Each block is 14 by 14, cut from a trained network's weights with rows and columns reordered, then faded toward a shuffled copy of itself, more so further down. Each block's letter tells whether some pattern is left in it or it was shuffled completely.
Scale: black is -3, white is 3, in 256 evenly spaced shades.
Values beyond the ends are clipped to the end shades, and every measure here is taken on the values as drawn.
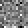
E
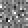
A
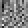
E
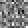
E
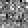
A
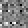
E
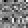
E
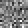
E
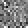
E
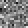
A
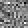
E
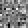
E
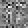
E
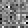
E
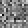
E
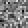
A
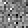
A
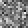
A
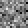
A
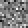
A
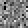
A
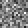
A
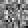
E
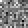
A
